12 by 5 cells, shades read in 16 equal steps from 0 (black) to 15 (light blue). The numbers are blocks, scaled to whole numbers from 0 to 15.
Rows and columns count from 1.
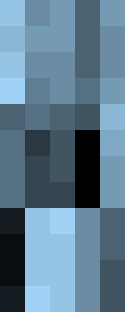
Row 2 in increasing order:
7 10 11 11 13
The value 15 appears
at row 4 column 1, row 9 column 3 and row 12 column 2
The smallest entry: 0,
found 3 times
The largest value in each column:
15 15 15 10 13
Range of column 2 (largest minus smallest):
11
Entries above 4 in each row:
5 5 5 5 5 3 4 4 4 4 4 4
